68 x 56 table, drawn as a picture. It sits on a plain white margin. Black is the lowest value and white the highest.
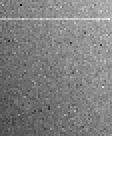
The ninth with the lowest average is the bottom left. The halves do not mirror each other. Values rise toward the top right. Row 10 stands out from the rest. The ninth with the highest average is the top right.
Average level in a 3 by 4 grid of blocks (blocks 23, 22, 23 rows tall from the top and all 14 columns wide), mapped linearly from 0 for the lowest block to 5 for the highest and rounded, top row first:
2345 | 1234 | 0123
